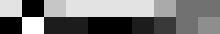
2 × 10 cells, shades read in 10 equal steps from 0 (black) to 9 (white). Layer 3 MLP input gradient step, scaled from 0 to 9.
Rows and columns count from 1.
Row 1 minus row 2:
8 -9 6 7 8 8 7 4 0 -1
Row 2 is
0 9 1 1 0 0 1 2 4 5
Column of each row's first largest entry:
1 2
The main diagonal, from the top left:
8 9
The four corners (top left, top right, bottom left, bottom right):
8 4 0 5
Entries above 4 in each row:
7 2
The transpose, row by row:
8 0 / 0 9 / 7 1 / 8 1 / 8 0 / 8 0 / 8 1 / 6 2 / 4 4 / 4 5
